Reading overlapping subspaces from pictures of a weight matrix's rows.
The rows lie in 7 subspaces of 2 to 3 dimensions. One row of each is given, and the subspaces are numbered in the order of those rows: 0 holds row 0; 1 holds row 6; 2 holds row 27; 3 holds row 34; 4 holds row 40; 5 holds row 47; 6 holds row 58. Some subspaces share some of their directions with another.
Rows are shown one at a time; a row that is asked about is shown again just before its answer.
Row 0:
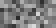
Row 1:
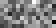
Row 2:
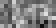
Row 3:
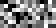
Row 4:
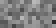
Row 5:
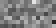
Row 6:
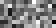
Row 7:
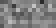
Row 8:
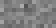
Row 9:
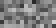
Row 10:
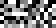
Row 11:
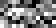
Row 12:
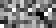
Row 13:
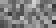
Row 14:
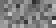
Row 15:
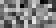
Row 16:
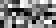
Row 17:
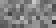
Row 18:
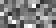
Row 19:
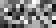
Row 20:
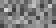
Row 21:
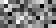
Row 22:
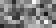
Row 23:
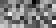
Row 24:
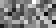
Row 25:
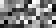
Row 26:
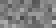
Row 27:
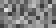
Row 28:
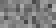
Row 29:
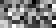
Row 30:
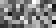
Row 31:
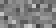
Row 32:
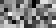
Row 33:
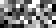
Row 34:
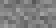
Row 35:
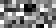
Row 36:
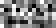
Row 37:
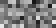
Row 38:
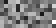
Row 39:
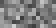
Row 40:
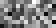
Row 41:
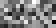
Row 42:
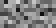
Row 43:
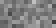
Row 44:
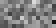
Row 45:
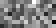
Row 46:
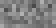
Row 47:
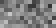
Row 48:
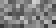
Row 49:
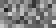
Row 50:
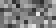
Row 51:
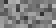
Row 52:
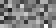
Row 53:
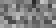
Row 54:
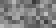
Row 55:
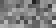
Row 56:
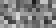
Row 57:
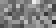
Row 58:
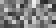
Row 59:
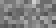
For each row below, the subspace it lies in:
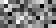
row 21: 2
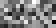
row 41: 1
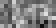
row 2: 0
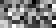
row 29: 1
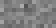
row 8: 5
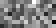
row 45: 4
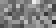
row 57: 0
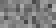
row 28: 6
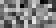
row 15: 6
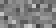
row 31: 6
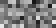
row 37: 1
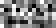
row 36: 2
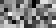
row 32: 6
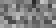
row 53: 2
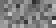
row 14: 0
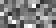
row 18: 6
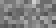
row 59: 3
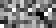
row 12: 4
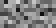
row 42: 3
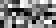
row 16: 6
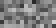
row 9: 5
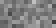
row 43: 1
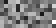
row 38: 3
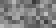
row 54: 0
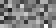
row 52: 1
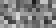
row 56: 2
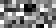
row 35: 5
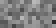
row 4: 4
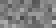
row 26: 4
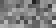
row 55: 5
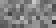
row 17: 0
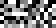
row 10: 1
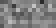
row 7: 2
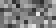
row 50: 0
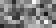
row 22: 0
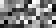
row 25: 5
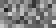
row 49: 2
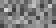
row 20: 2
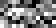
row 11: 6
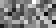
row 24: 4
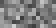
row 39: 0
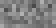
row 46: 2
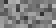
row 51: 3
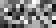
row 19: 1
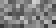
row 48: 1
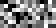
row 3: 2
